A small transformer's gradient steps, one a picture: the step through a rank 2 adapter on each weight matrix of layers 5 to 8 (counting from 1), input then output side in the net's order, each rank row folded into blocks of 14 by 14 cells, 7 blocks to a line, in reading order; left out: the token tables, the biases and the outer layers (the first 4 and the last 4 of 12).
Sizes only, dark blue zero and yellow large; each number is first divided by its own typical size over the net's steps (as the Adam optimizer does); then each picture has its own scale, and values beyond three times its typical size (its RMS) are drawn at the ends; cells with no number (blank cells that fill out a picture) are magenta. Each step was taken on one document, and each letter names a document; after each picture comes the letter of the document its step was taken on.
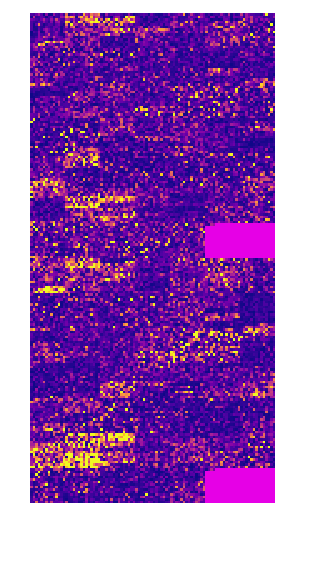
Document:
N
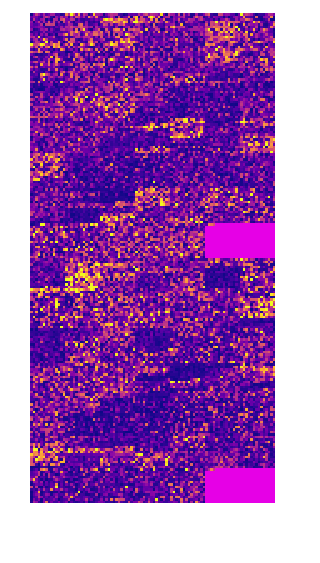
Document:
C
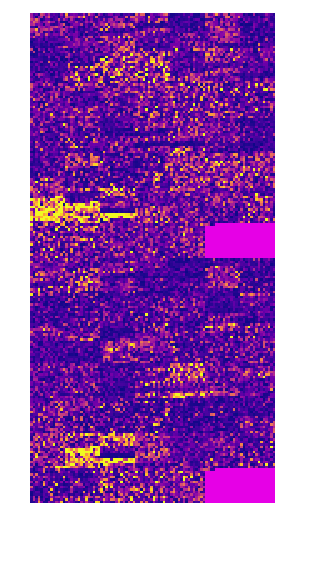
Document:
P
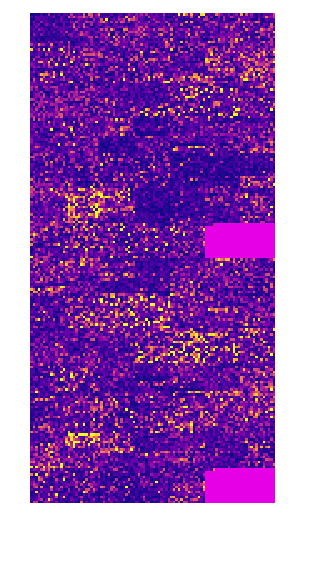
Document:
N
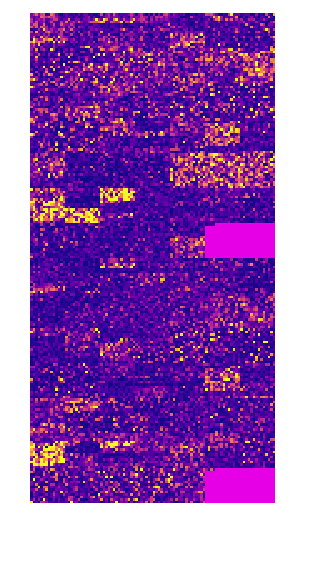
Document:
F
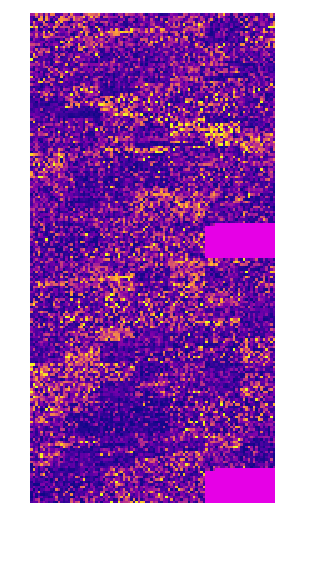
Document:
C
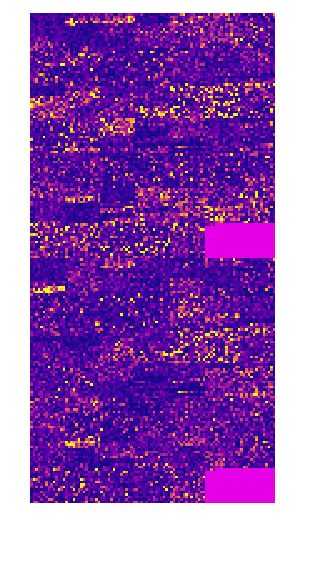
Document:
N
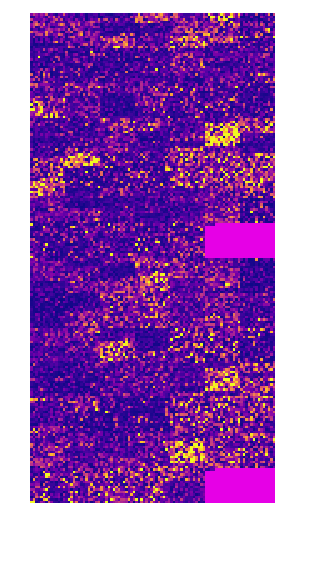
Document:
F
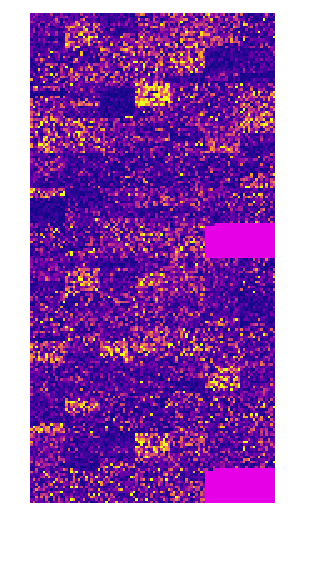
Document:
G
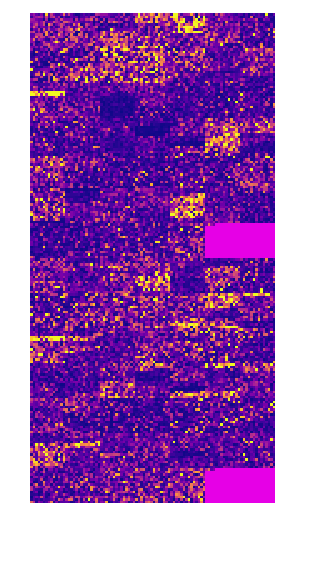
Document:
G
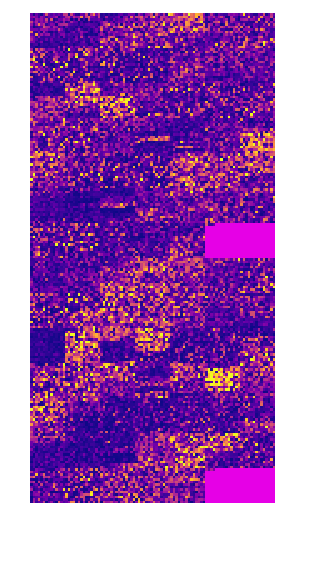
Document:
C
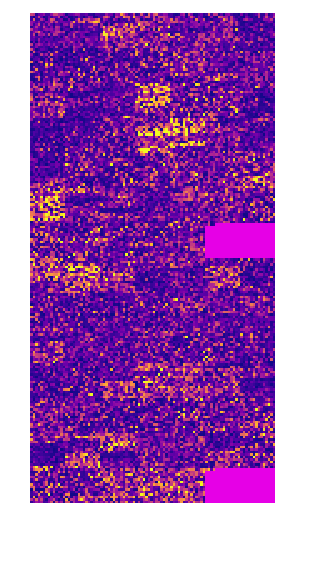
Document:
P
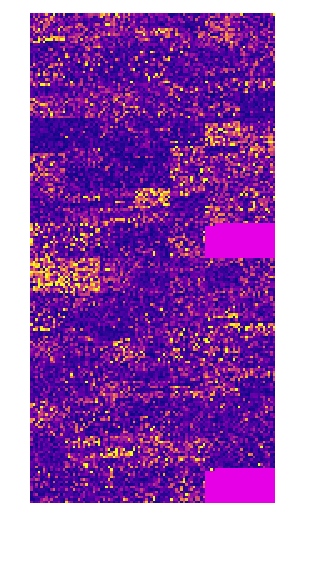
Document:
N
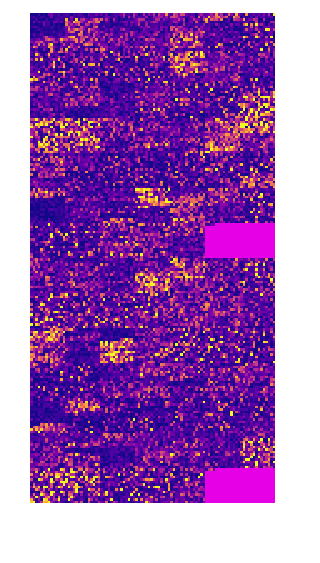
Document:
G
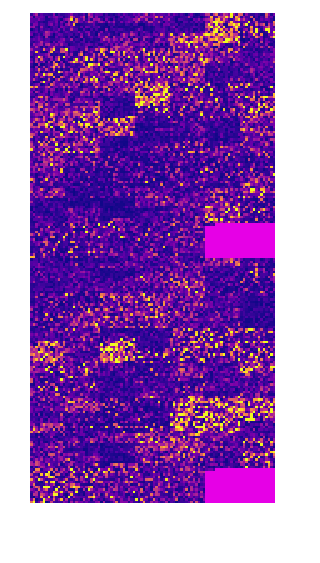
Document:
G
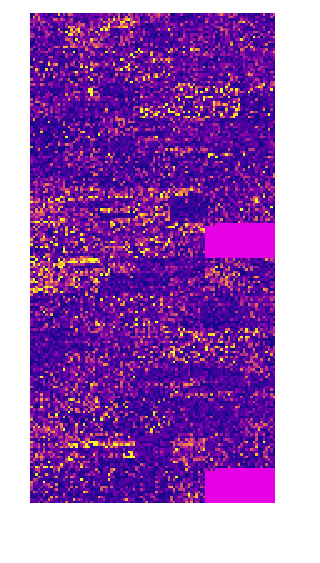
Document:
N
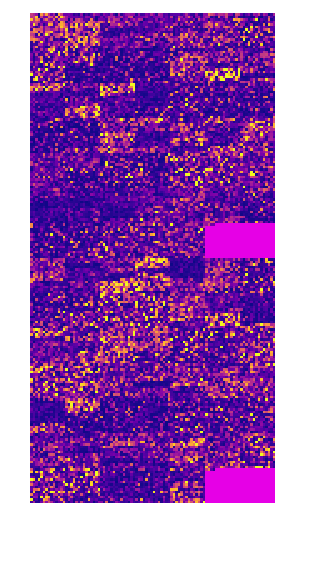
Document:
G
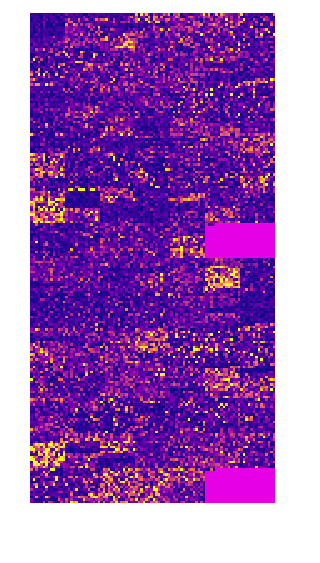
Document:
F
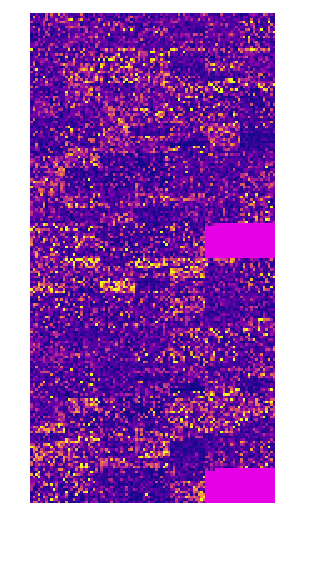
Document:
N
